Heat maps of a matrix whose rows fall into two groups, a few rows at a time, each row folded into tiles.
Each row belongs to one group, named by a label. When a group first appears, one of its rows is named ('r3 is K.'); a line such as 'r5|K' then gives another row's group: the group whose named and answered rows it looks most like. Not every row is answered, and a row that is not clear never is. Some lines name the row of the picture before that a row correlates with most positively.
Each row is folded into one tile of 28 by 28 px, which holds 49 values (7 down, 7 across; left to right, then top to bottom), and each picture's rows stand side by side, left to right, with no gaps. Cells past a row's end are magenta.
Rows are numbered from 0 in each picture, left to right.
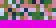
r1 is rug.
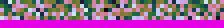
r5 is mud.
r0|rug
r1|rug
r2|mud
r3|rug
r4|mud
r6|rug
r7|rug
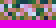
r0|mud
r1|mud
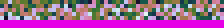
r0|rug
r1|mud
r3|mud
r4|mud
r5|mud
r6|mud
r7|rug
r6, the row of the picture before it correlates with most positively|0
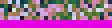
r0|rug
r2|rug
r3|mud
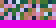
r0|rug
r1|mud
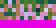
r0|rug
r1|mud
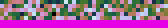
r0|mud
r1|mud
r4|rug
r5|mud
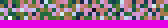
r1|rug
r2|mud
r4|rug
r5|rug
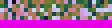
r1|mud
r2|rug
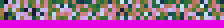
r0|rug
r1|rug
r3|mud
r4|rug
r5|mud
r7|rug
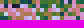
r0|mud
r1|mud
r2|rug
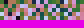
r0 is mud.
